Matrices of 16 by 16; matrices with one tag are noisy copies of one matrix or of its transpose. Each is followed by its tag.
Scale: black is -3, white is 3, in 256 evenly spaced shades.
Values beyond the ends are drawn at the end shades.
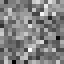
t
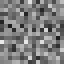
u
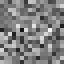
t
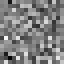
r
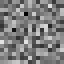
u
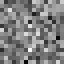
t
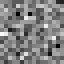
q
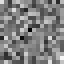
r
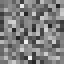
u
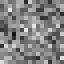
t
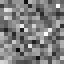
t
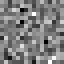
r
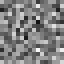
r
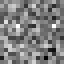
q
